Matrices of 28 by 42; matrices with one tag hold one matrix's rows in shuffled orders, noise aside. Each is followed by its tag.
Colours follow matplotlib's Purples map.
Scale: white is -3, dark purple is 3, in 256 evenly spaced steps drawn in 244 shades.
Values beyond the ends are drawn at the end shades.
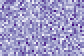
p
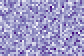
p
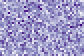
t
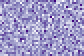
p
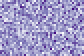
p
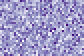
p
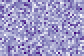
t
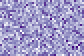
p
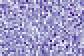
p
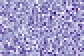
p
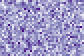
t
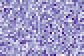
p
